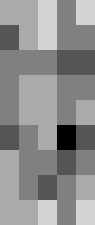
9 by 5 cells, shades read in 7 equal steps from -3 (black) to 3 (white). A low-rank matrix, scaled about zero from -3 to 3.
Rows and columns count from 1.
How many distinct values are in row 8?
3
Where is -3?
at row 6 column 4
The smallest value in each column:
-1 0 -1 -3 -1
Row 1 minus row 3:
1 1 2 1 3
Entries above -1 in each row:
5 4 3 5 5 2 4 4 5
